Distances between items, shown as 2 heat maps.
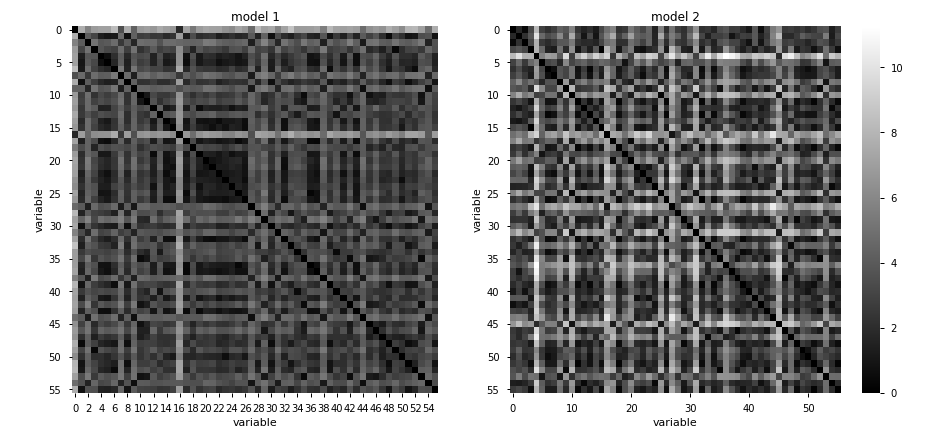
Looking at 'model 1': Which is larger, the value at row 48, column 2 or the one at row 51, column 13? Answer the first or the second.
the first
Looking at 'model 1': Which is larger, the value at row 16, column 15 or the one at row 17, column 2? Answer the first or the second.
the first
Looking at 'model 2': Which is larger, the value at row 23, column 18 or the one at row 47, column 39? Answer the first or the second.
the second
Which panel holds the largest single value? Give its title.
model 2
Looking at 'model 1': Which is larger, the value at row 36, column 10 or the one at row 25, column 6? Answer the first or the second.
the first
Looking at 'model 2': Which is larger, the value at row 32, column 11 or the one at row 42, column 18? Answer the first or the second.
the second
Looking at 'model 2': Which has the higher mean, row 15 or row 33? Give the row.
33
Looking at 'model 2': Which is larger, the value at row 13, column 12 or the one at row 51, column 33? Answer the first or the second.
the second
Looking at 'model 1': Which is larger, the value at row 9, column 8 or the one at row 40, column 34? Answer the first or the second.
the first
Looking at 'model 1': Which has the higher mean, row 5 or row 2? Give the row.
2
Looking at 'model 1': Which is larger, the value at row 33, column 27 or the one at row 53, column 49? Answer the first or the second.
the first
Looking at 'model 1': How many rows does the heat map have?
56
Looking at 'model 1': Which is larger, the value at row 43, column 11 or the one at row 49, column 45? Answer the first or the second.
the first
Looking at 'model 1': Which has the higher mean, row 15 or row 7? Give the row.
7
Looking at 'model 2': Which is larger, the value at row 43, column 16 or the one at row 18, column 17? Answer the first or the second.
the first
